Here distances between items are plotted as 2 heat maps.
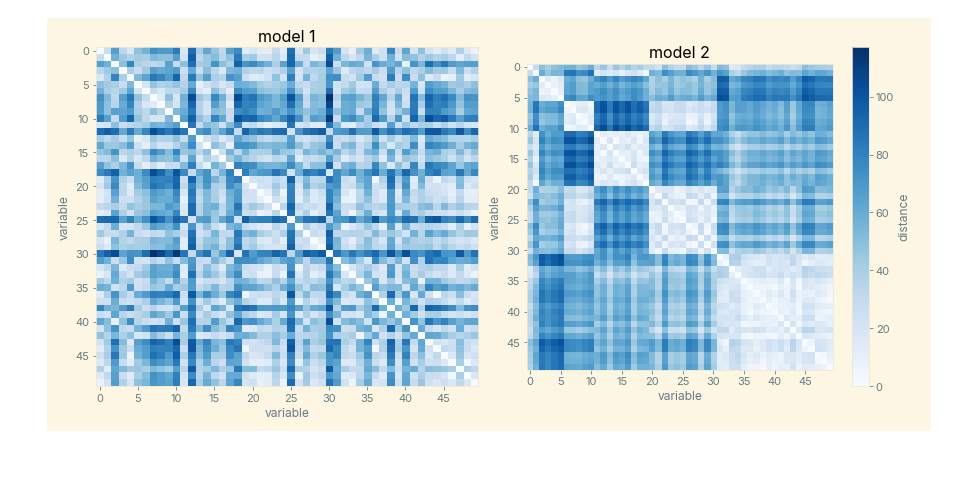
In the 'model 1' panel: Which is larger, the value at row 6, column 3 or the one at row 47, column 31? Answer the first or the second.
the second
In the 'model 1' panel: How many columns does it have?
50
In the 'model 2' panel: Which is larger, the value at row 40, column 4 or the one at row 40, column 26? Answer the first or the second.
the first
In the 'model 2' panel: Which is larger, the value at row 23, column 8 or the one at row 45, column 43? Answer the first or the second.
the second
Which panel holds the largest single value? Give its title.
model 1
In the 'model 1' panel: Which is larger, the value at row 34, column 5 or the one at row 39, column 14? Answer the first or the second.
the second
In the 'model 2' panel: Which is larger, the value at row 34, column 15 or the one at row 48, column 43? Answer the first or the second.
the first
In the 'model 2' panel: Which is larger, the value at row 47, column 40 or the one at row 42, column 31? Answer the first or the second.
the second
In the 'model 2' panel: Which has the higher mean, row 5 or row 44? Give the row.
5
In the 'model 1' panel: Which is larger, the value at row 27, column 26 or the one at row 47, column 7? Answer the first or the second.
the second
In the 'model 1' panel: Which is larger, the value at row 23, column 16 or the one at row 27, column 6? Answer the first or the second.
the first
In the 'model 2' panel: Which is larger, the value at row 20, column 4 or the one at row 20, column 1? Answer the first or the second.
the second
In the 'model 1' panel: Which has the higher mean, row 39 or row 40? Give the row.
40
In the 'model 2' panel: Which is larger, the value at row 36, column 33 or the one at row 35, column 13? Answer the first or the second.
the second
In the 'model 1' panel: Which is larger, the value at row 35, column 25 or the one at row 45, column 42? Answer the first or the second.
the first
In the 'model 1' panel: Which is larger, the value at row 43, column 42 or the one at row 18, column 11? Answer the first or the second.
the second
